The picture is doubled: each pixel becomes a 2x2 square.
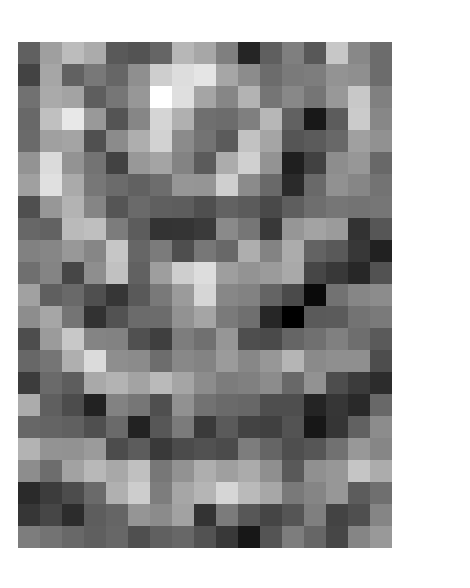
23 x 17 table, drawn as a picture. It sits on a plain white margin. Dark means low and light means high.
The values follow a bell shape. The top middle is the ninth with the highest average. Concentric rings centre on the top middle.
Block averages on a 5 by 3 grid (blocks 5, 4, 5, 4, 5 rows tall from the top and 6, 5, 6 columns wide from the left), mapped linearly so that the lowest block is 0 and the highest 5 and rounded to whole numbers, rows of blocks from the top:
3 5 3 / 3 2 1 / 2 3 0 / 2 2 0 / 2 2 2
